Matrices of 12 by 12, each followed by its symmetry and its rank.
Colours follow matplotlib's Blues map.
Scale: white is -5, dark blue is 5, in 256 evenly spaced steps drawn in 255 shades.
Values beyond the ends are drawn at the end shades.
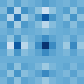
symmetric, rank one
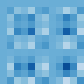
symmetric, rank one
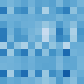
neither, rank two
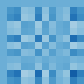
symmetric, rank one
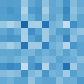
symmetric, rank two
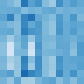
neither, rank two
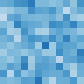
neither, full rank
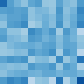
symmetric, rank two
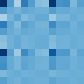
symmetric, rank one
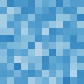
neither, full rank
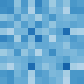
symmetric, rank two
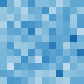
neither, full rank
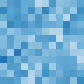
neither, full rank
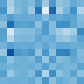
neither, rank two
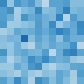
neither, full rank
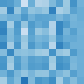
neither, rank two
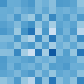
symmetric, rank two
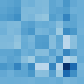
symmetric, rank two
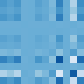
symmetric, rank one
